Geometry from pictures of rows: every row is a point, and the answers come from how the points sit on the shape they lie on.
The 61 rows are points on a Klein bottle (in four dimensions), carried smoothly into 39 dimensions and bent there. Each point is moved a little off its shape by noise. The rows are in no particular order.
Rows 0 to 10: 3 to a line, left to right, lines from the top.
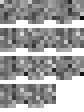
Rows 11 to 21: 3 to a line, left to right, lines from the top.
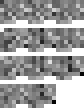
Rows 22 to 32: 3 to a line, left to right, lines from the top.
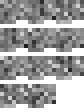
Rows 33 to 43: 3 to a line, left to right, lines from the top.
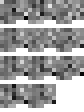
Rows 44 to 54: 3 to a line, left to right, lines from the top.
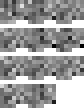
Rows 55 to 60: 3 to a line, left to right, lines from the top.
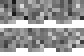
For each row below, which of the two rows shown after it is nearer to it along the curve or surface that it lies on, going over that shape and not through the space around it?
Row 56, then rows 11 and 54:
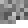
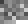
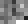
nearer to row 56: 11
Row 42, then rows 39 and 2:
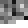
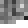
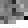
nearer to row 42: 2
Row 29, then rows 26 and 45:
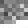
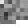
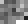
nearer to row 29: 26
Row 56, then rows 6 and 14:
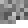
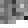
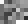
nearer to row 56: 14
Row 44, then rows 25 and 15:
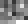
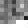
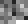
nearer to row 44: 25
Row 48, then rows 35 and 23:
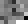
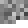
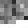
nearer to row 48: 23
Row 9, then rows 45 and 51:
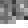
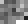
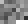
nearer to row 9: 45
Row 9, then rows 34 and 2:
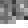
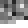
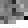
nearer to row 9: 2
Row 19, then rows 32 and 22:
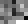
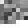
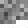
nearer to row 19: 32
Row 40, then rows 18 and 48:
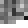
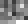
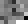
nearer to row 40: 18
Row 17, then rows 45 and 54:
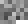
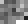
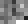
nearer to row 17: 45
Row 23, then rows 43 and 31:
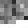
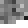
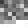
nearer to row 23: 43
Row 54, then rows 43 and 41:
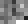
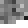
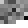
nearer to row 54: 43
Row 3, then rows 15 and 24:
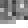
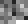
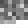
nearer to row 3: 24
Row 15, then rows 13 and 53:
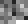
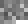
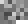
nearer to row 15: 13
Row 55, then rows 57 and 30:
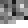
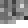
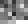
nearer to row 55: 30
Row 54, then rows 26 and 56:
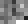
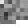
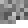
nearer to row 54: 26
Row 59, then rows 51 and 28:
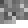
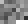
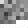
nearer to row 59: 28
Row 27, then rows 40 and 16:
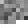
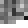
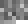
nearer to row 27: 40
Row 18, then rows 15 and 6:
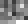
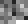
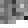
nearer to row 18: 6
